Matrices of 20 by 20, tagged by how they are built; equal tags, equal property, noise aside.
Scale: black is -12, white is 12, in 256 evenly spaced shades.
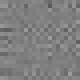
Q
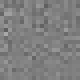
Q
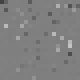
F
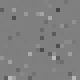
F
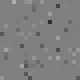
F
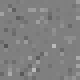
F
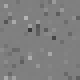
F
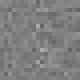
Q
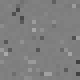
F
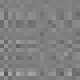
Q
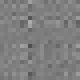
Q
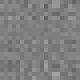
Q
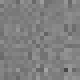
Q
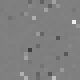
F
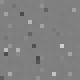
F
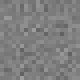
Q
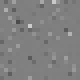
F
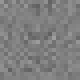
Q
